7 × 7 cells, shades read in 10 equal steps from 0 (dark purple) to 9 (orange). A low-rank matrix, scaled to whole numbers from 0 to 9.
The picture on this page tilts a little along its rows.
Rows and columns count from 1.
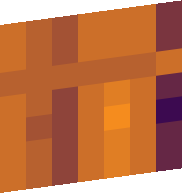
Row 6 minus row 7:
0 0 0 0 0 0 0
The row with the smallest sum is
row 5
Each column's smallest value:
6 5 4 6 6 6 0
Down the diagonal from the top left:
7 6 6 7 9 7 2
